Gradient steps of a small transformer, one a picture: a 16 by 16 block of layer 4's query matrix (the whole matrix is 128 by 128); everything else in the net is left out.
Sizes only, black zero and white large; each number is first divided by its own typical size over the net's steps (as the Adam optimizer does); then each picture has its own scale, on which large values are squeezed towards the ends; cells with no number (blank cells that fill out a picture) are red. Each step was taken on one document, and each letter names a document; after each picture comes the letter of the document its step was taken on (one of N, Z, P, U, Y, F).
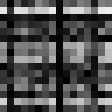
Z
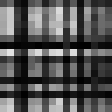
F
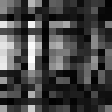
F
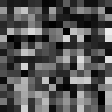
Z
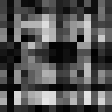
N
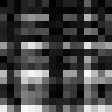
N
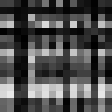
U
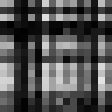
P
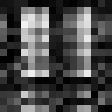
N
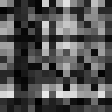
P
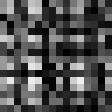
Z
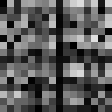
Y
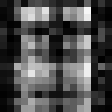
N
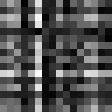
F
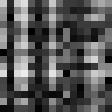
Y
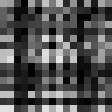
P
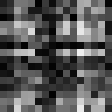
Y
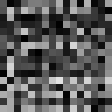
P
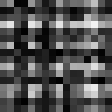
Y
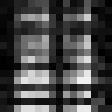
N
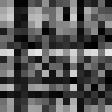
F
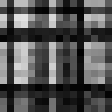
Y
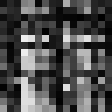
F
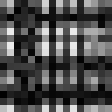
U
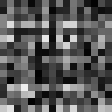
U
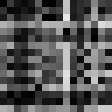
P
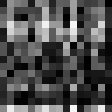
U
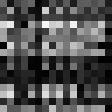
U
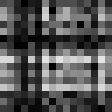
P
